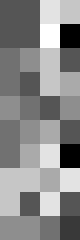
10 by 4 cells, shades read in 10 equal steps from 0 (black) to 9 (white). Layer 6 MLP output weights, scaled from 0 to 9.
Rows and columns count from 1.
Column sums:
46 44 66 37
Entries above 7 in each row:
1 1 0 0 0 0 1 1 1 0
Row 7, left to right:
4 6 8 0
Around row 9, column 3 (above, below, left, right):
6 4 3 3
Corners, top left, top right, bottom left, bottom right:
3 7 5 2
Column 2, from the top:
3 3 5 3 4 5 6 7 3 5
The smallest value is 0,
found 2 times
